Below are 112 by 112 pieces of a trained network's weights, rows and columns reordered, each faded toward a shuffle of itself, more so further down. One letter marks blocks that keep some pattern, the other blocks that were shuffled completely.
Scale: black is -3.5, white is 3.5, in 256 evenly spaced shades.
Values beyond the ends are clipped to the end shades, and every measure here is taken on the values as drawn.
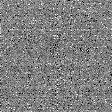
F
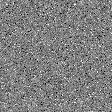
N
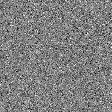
F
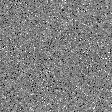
N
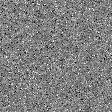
N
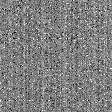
F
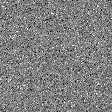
N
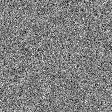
N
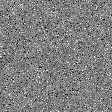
N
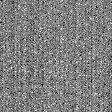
F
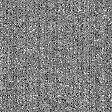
F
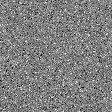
N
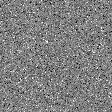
N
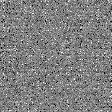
F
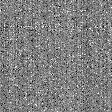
F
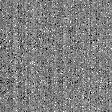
F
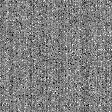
F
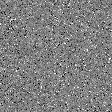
N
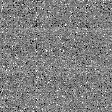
F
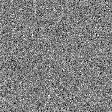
F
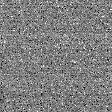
F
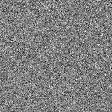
F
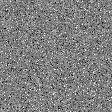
N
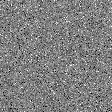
N
